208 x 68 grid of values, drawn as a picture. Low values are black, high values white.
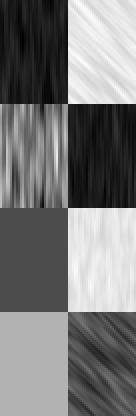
It is made of 4 by 2 panels. Panel 1,1: very low, streaked downward, faint in contrast. Panel 1,2: very high, slanting down to the right, faint in contrast. Panel 2,1: middling, streaked downward, strong in contrast. Panel 2,2: very low, streaked downward, faint in contrast. Panel 3,1: low, flat. Panel 3,2: very high, streaked downward, faint in contrast. Panel 4,1: high, flat. Panel 4,2: low, slanting down to the right.
